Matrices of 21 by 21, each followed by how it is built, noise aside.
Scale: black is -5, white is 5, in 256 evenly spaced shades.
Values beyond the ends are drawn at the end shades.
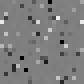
sparse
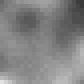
smooth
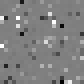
sparse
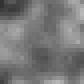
smooth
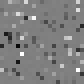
sparse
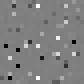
sparse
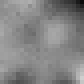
smooth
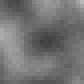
smooth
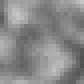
smooth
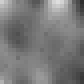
smooth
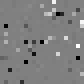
sparse
